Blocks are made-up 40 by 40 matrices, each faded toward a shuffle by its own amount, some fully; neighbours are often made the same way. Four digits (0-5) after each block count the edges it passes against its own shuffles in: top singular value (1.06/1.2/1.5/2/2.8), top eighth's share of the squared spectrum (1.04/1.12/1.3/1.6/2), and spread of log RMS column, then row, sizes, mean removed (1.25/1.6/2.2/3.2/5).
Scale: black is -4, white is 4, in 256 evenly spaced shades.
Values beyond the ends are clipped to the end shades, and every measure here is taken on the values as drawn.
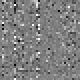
2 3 3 0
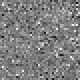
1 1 1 0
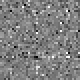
1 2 1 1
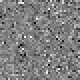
0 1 1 0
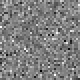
0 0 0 0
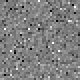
0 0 0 0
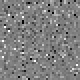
1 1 0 0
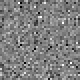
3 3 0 1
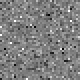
1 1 0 0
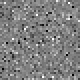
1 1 0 0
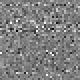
3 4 1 2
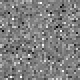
1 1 0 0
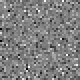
0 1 0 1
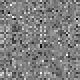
4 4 2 1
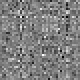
4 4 2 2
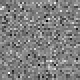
3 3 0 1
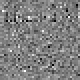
3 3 0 2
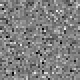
1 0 0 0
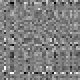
4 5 3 2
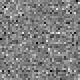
3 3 0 1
